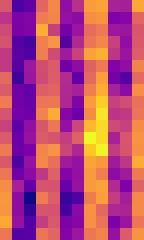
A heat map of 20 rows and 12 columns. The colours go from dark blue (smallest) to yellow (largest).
Upright stripes repeat 3 times across the table. Streaks run downward. Overall the values sit about 50% of the way up the scale.
